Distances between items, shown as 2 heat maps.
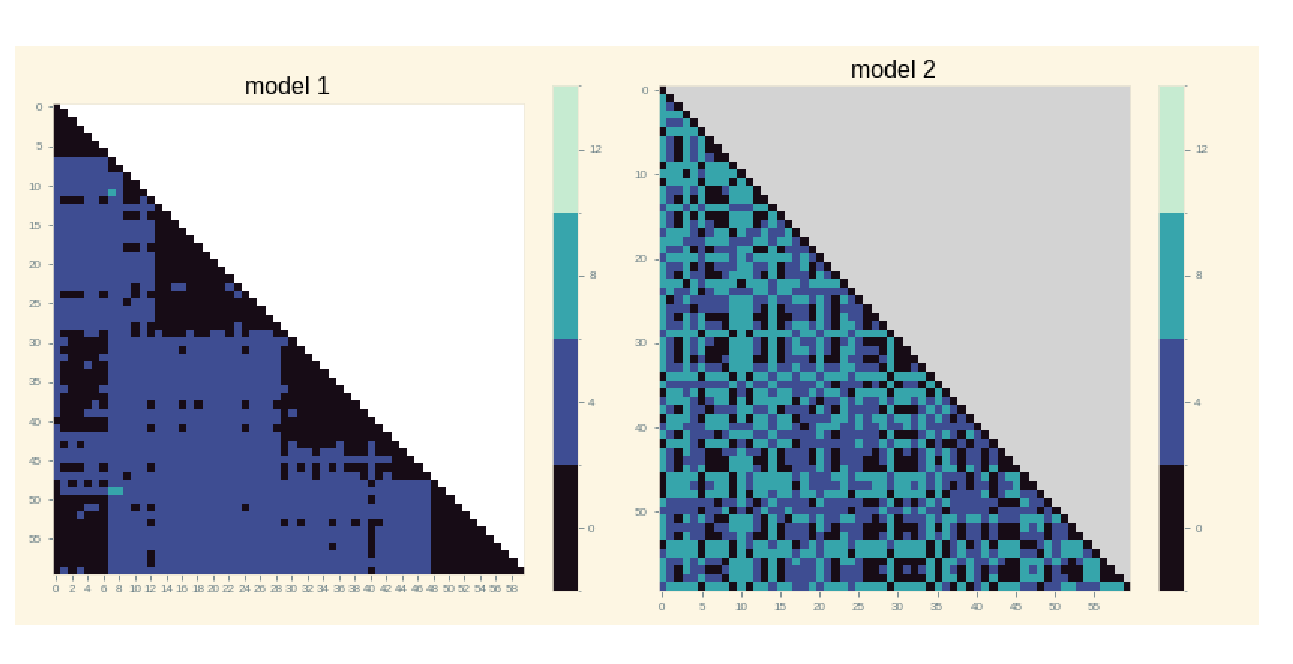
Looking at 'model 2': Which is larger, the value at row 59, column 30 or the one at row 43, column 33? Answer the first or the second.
the first
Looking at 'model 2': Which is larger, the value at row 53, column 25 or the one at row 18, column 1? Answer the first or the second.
the second
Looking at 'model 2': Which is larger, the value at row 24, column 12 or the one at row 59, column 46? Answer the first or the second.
the first
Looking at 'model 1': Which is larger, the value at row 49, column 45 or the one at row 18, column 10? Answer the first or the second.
the first
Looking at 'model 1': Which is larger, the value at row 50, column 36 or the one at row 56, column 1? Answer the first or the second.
the first
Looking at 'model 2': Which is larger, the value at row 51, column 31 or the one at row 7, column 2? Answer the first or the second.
the first
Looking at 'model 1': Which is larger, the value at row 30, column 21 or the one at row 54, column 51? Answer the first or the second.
the first
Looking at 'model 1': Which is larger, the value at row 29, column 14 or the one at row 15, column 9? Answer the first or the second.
the second
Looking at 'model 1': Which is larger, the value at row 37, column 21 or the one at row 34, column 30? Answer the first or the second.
the first
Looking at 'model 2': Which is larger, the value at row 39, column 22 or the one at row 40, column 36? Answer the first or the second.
the first
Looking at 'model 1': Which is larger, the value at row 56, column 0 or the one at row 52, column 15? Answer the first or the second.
the second
